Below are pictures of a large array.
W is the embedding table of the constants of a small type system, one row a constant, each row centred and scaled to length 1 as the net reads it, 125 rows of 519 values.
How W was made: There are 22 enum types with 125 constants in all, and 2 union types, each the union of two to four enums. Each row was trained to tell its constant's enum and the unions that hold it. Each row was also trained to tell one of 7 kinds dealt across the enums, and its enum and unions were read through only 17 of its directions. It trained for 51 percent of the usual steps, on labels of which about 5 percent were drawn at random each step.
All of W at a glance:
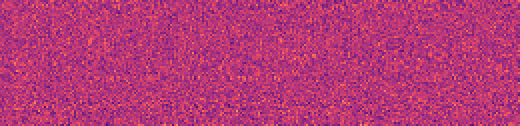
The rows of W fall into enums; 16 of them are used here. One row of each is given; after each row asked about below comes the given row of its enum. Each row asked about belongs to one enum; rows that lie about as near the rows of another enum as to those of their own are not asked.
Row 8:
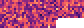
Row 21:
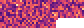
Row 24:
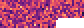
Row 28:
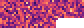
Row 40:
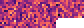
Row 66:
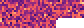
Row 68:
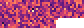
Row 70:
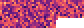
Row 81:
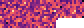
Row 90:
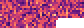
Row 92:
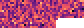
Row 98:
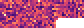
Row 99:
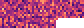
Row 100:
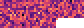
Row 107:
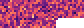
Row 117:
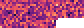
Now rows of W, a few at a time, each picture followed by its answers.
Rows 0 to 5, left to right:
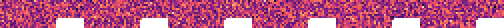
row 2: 107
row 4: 68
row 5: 68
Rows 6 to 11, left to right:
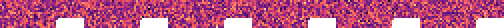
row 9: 70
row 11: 66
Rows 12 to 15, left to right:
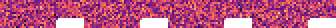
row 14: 98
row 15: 92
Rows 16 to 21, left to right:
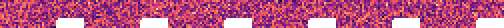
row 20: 90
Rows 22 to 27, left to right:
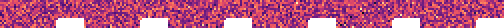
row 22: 107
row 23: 66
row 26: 107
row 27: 40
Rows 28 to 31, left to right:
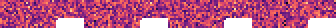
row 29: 92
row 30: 24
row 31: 100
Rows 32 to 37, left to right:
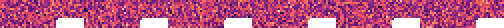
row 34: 99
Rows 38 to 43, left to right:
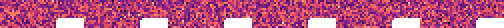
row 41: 70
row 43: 66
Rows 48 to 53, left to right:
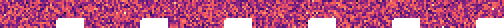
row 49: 99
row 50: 98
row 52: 24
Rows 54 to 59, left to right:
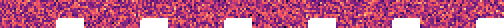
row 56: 99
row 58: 99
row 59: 28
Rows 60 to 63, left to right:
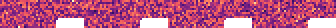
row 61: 117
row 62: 92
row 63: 24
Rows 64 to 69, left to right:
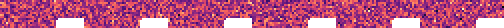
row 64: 24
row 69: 100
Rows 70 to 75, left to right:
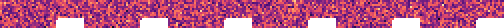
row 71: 40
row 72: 68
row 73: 98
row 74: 98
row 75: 107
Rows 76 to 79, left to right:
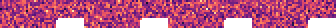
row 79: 70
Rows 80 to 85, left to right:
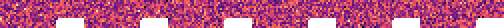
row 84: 92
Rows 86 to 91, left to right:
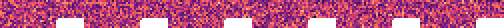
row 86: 70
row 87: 21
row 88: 40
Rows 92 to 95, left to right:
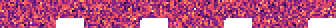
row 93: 117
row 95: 81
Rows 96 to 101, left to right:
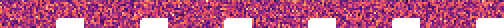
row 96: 66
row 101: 70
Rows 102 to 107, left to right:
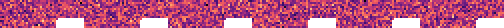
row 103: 66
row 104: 24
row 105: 8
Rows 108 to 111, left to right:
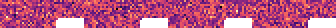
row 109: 117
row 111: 99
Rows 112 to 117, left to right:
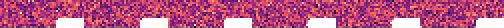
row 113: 81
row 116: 98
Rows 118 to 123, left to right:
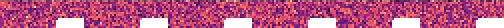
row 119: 68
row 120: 40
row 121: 90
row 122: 68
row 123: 107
